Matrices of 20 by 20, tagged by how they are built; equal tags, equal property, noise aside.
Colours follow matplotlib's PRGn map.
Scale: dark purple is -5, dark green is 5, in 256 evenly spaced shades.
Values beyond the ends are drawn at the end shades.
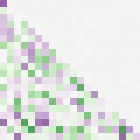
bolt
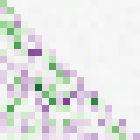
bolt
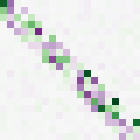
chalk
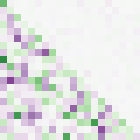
bolt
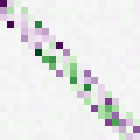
chalk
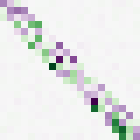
chalk
